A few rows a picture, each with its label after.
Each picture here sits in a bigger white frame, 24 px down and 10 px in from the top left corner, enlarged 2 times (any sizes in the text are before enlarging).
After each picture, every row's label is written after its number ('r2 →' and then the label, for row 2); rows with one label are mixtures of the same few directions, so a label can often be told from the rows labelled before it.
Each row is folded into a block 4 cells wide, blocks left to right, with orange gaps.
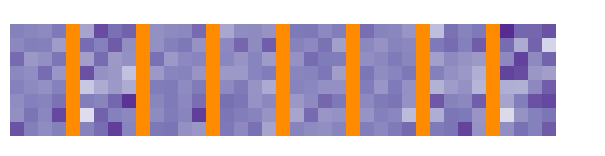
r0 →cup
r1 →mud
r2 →cup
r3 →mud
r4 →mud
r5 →cup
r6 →mud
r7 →mud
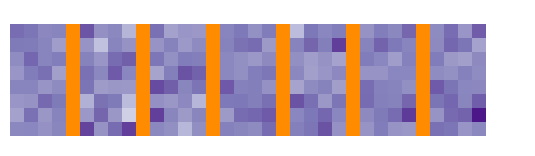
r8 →mud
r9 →cup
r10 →mud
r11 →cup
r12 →mud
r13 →cup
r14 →cup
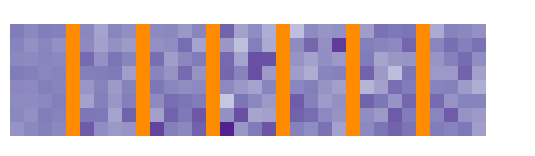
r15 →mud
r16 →cup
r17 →cup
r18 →cup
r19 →mud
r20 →mud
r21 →mud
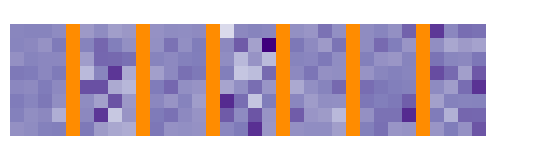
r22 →cup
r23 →mud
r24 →mud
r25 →mud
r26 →cup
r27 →cup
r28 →mud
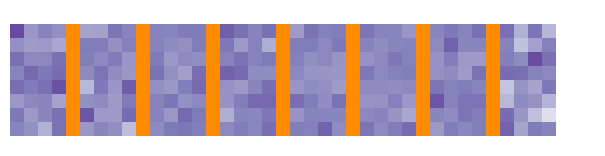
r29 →mud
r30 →cup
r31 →mud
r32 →mud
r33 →mud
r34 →cup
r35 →cup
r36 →cup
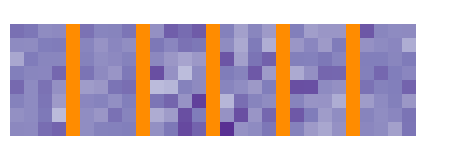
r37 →cup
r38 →mud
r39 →mud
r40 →cup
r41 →mud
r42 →mud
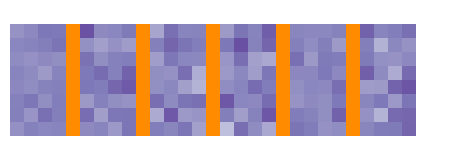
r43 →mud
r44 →mud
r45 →mud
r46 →cup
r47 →cup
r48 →mud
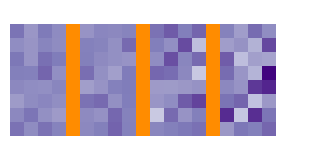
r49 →cup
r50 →mud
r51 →mud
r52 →mud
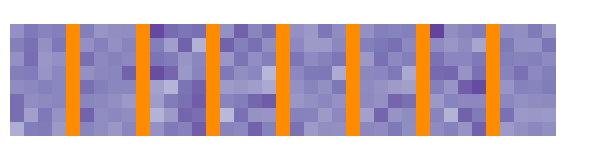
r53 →cup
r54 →mud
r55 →mud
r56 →mud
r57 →cup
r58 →mud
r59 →mud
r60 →cup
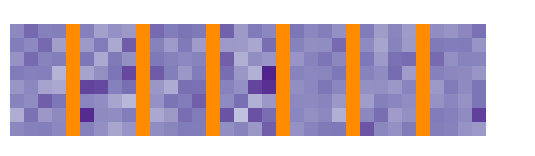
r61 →mud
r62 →mud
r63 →mud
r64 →mud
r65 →cup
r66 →cup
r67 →cup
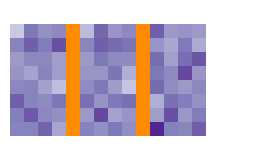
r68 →mud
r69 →mud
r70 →cup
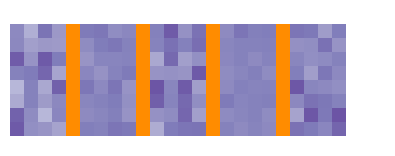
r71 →cup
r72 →cup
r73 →cup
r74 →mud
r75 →cup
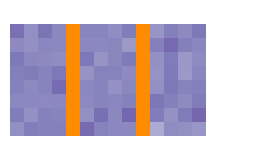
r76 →mud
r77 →cup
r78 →cup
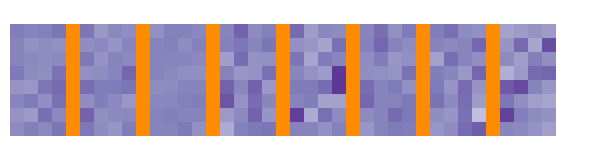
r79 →mud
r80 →mud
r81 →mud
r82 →cup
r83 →mud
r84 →cup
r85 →cup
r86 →mud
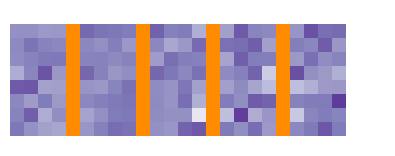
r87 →mud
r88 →mud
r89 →cup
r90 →mud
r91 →mud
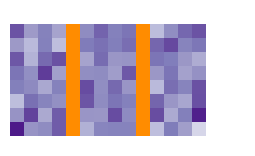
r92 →cup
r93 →cup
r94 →cup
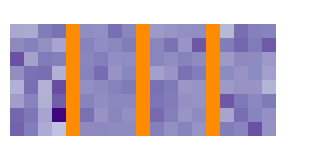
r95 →cup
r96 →cup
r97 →mud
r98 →mud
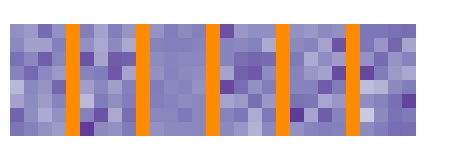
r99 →cup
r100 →cup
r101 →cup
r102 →mud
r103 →mud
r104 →mud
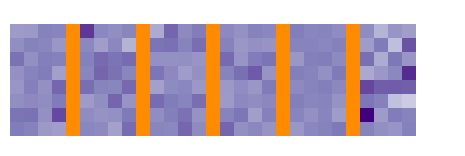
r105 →cup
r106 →mud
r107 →mud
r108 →cup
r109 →cup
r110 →mud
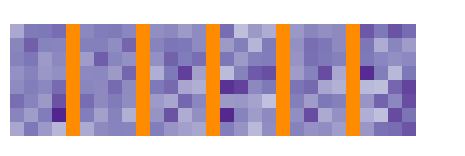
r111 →cup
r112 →cup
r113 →mud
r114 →mud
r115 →mud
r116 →mud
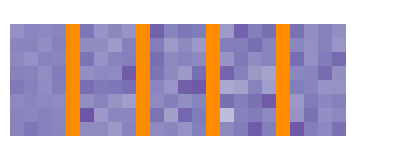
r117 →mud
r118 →mud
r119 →mud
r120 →mud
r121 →cup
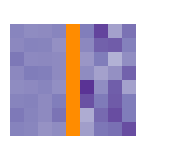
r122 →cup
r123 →cup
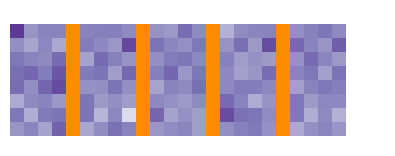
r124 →mud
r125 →cup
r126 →cup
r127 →mud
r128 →cup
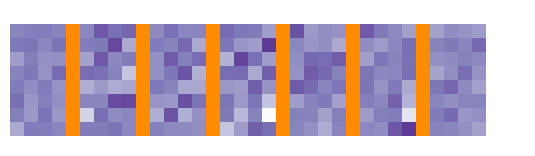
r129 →cup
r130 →mud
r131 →mud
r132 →cup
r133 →mud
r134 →cup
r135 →mud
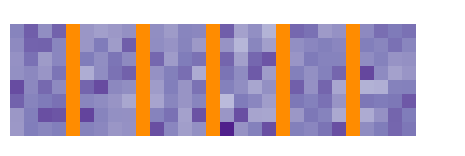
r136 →cup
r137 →mud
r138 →cup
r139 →cup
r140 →cup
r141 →mud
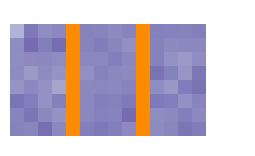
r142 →mud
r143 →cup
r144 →mud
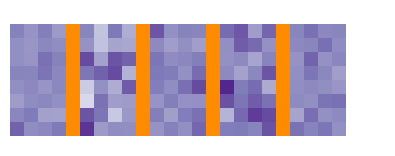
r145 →cup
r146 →cup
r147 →mud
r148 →cup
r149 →mud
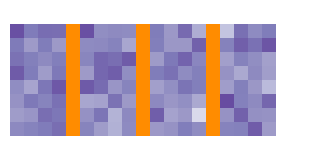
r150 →mud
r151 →mud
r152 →cup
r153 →mud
